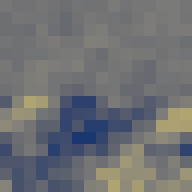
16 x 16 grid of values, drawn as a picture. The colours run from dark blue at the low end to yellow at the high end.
A horizontal seam about 50% of the way down splits the table, and the top part is calmer. The halves do not mirror each other. The grain runs diagonally up to the right.
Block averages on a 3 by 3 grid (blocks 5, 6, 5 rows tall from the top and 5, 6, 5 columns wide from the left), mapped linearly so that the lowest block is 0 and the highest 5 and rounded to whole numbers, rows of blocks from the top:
4 4 4
5 1 4
0 2 5
